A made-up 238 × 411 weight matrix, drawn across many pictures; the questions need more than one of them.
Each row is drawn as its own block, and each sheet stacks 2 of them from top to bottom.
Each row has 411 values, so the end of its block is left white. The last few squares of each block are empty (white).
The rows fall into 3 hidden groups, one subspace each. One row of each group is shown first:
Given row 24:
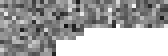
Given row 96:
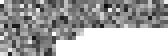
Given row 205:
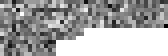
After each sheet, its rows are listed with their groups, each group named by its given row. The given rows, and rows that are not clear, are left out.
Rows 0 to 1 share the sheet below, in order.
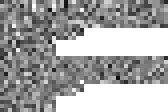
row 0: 96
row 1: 96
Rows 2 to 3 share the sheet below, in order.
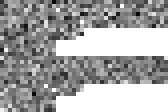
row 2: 205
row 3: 96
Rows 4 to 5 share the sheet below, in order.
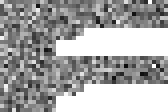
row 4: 96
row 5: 205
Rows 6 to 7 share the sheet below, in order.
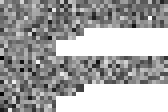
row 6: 96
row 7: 96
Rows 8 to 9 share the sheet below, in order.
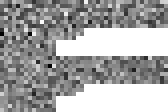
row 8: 205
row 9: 96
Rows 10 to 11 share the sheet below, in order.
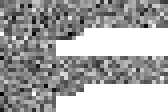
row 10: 205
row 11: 96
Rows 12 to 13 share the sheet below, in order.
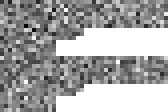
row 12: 96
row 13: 205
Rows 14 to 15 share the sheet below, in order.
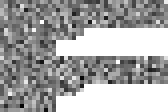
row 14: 205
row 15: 205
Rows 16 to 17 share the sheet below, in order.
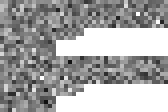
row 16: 205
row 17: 205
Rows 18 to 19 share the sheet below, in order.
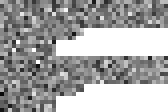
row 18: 96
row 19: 96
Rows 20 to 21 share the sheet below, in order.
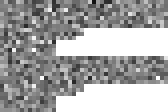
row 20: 96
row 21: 205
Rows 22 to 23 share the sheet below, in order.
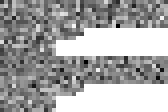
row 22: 24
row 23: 205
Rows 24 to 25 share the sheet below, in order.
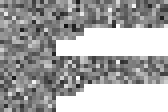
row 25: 205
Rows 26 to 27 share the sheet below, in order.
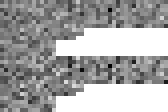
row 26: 24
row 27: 24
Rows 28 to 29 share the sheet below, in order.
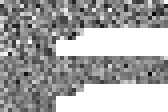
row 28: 96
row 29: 96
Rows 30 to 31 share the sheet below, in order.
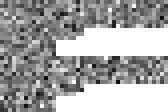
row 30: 24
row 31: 24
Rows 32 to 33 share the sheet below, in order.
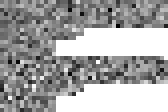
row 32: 24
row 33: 205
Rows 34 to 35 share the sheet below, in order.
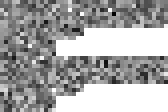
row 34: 24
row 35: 205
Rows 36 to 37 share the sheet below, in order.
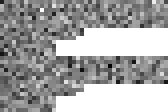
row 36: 96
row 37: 24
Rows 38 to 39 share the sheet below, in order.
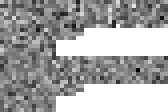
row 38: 24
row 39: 205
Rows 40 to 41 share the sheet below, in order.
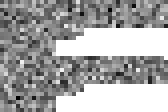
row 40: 24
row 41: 205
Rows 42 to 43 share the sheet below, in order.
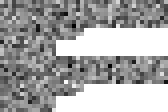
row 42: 24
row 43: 24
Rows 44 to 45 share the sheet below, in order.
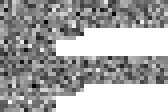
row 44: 24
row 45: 205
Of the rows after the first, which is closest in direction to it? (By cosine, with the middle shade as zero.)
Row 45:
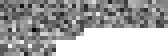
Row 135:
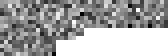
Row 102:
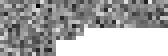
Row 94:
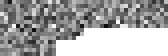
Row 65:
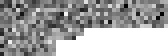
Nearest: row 65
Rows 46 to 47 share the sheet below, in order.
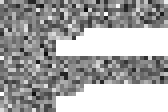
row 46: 205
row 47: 96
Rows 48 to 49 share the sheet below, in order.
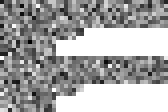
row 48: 96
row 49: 96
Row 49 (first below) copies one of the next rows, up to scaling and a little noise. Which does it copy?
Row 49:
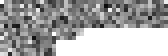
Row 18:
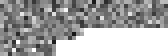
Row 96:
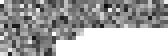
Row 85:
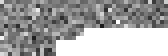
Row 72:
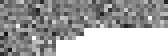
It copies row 96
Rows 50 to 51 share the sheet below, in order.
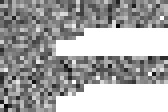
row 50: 24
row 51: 96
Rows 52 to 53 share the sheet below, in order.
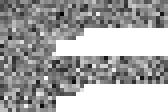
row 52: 205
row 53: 24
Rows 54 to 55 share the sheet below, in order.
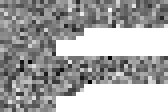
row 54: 24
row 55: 205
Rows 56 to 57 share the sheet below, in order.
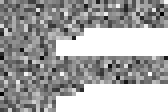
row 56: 205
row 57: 96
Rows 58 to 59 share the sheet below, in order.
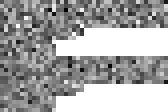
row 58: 96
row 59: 24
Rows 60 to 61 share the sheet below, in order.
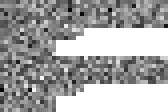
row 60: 24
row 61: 205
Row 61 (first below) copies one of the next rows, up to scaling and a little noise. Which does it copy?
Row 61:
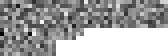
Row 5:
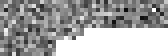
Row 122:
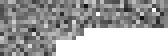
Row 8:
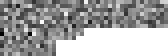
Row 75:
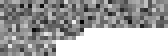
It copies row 8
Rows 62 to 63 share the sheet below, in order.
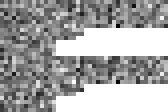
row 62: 24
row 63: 24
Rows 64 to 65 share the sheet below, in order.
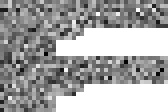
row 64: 205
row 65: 205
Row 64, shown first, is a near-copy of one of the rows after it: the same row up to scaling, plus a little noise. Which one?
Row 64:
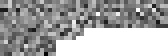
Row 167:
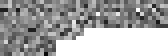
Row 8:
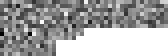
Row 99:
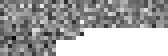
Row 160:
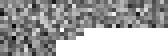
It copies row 167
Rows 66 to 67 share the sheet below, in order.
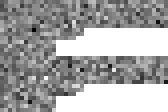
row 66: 205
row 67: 24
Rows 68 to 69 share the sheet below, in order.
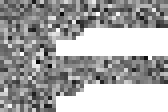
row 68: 205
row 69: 96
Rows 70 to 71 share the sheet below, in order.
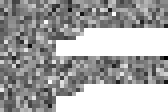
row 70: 24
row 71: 205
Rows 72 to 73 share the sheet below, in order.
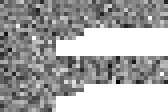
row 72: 96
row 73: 24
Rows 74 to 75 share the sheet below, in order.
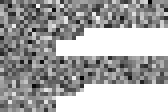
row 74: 96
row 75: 205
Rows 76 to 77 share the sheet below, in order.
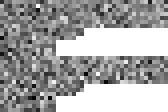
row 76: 96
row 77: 96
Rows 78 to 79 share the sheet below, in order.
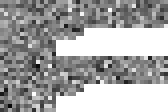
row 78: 24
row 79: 96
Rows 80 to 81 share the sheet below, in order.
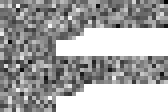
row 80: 205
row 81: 205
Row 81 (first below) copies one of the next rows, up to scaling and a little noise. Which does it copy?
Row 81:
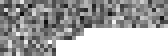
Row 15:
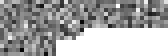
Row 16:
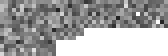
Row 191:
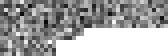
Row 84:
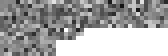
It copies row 191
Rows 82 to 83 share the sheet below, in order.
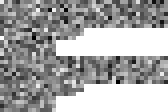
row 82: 96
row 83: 24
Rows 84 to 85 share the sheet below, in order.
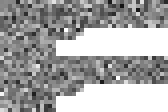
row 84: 205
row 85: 96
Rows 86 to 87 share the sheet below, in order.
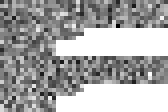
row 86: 24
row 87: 96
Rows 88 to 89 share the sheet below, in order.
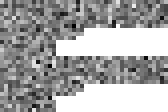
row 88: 24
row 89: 96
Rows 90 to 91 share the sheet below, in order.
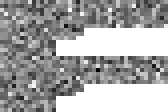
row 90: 24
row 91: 205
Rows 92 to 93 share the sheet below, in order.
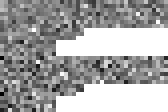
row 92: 205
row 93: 96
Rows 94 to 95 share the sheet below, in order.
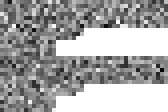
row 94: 96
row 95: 205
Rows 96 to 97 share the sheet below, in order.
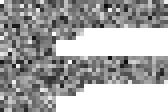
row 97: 205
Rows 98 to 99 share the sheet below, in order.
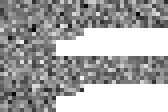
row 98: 205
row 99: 205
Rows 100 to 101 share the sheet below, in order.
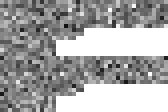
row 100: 24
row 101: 96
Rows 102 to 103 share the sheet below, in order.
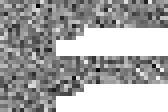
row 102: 96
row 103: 205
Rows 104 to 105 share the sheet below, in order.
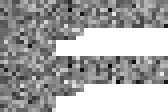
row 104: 24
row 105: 24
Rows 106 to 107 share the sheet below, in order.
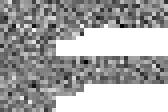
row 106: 96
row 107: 205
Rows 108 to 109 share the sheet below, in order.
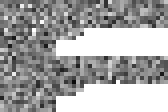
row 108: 205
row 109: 24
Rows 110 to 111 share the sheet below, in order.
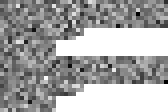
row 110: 205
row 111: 24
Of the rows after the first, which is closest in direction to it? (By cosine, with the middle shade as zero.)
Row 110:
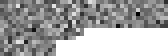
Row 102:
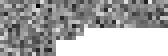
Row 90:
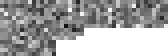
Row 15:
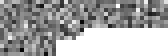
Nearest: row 102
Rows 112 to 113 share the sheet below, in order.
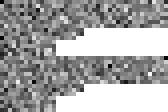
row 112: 96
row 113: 96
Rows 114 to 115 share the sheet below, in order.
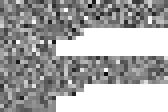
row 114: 96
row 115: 205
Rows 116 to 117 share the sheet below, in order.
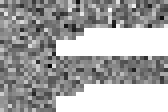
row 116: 24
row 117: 96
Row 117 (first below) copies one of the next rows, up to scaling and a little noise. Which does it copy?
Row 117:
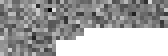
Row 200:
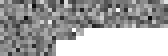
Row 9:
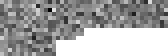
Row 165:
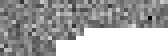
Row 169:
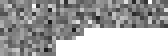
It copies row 9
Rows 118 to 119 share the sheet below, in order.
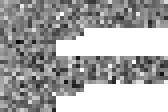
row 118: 205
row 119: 24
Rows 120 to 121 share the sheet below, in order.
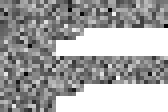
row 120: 24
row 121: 96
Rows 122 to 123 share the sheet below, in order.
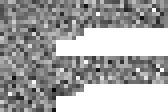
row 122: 205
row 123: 205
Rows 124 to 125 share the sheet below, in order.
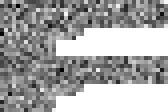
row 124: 205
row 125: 205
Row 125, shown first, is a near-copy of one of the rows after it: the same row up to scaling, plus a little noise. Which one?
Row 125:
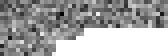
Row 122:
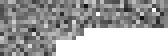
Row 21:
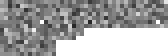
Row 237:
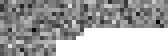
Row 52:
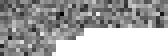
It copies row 52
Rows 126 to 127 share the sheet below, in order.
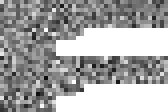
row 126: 96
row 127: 24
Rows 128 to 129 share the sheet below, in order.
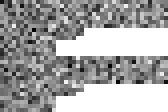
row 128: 96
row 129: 24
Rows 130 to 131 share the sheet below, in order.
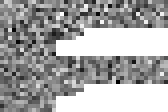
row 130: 205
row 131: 24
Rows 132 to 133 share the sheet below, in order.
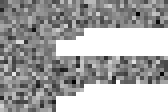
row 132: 205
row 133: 24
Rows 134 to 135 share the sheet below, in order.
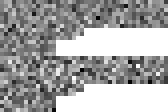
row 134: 96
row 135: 205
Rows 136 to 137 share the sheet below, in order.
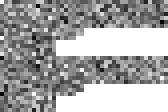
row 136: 96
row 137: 96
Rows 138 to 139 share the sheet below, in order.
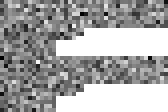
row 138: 205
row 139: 96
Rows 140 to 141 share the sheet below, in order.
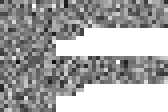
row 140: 96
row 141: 205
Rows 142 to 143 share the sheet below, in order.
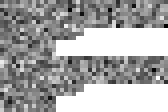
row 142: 24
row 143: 205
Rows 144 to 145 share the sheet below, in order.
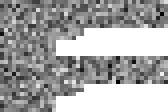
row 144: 205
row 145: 24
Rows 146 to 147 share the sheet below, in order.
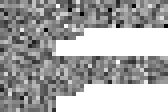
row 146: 24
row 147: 205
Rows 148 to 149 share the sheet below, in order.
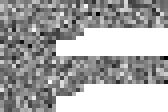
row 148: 205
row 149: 205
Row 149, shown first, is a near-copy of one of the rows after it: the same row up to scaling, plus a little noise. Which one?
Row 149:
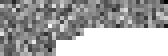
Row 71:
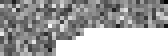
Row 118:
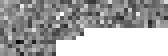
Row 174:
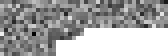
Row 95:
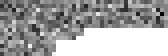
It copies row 71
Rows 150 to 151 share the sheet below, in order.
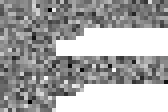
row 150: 96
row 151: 24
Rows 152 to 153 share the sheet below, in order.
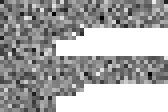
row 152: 96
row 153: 96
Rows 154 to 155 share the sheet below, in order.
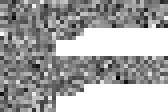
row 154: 205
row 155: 96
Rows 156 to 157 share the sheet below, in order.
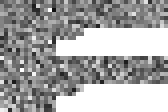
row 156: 96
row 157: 96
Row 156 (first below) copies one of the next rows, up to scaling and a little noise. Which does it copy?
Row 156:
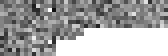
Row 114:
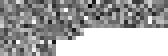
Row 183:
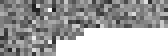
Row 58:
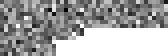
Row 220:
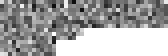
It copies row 183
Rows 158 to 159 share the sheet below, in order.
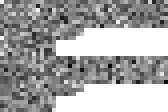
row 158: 96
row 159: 24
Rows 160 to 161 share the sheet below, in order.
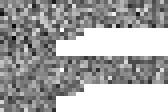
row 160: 205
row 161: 205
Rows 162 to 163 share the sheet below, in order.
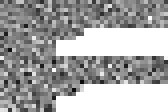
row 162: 96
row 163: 96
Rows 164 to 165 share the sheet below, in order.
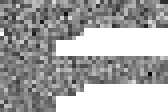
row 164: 205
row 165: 96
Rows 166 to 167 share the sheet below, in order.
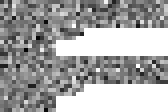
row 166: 24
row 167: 205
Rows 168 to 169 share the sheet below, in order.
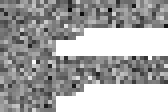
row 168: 24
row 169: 96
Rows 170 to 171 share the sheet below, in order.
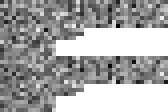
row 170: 24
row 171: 24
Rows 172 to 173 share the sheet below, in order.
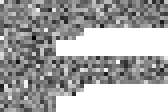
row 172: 96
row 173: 205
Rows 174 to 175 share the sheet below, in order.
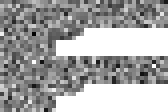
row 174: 205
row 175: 205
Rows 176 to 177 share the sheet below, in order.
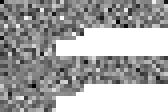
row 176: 96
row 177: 205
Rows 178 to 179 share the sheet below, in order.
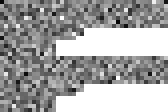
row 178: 96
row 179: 96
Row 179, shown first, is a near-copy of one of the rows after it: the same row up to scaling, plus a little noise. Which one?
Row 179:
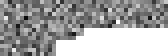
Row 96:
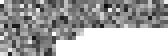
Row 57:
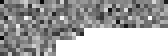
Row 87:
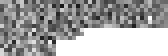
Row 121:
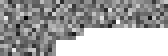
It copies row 121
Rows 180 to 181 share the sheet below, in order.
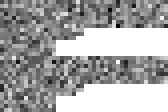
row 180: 24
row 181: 205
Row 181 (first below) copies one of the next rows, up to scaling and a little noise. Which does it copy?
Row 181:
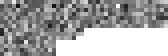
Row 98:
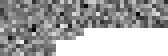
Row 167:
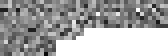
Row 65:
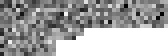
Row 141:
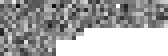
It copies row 141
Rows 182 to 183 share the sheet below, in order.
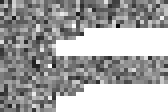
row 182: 24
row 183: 96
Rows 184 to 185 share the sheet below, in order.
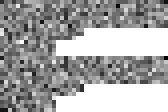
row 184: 205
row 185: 96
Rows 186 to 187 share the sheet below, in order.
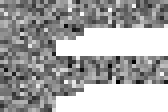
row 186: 24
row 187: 24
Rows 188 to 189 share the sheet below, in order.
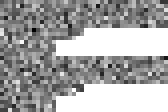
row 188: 205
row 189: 96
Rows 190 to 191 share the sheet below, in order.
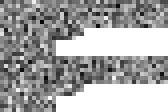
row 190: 205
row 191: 205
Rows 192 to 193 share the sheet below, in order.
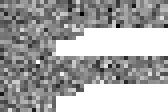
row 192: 24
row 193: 96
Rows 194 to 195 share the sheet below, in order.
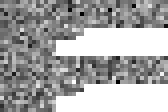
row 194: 24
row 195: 24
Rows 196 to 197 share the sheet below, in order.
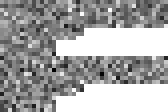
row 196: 24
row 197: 96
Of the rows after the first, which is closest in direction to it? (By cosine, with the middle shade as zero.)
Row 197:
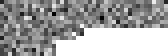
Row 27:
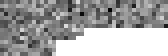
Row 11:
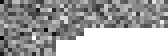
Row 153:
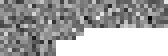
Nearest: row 11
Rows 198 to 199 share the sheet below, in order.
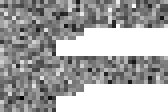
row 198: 24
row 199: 205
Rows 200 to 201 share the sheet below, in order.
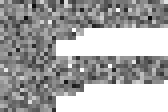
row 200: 96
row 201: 24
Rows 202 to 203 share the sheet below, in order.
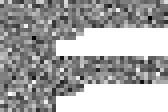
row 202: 96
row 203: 205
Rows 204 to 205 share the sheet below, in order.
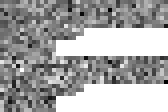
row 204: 24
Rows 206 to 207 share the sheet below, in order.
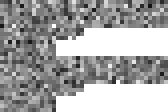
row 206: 96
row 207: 24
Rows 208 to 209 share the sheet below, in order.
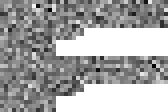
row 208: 96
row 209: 205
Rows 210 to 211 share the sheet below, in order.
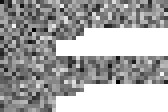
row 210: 96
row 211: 24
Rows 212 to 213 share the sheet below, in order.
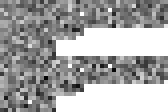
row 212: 24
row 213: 24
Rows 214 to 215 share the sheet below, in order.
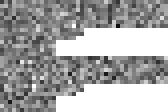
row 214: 24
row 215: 205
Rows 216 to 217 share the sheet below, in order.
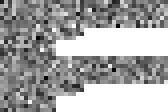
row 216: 24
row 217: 24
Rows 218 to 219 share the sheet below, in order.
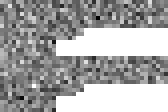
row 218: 96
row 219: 205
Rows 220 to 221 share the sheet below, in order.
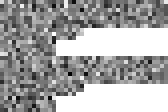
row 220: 96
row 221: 96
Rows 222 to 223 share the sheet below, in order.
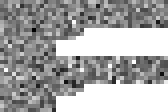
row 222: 205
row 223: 24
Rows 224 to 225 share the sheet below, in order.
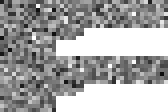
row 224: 96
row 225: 24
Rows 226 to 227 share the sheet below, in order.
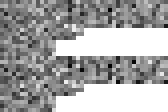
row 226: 24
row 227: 24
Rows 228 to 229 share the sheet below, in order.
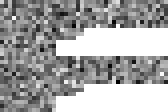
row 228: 24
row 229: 24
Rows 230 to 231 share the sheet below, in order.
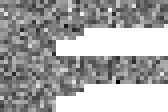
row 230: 24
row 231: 24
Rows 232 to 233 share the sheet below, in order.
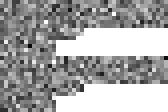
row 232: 24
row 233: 96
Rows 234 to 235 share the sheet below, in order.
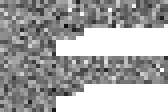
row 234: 24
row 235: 205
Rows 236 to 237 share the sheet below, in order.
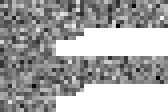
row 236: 24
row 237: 205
